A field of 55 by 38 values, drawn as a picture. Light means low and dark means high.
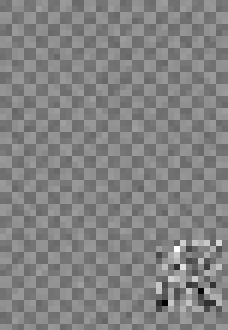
In the bottom right lies a patch that is rougher than the rest. A checkerboard runs through the table. The bottom right is the roughest part. No overall slope runs across the table.
